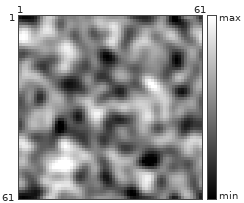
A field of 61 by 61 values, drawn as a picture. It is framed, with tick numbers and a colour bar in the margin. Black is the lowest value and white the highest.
There is no overall slope. The texture is blotchy. The ninth with the highest average is the bottom left. No lone cell stands out from its neighbours.
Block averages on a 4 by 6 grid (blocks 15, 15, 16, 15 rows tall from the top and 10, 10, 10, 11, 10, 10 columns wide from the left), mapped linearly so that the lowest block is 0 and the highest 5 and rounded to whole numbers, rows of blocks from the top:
2 3 1 2 2 0 / 1 0 0 0 3 0 / 2 0 1 0 2 1 / 0 5 0 1 0 1
